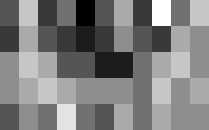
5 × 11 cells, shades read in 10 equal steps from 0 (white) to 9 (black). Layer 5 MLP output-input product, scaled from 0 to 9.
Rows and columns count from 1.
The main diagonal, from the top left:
6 3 3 3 5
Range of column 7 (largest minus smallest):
5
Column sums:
27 14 23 22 32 31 22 28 15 18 17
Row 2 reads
7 3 6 7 8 7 4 6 7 3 4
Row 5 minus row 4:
2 1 3 -2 1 2 -1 0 1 0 1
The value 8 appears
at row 2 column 5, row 3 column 6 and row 3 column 7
